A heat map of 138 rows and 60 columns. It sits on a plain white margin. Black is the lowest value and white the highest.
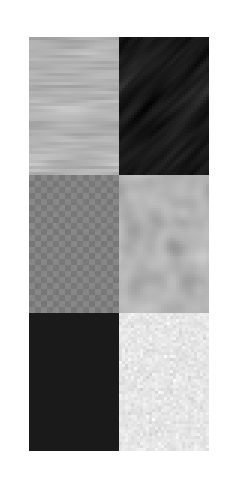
The table splits into 3 rows of 2 panels. Panel 1,1: high, streaked across, faint in contrast. Panel 1,2: very low, slanting up to the right, faint in contrast. Panel 2,1: middling, checkered, faint in contrast. Panel 2,2: high, blotchy, faint in contrast. Panel 3,1: very low, flat. Panel 3,2: very high, fine-grained, faint in contrast.
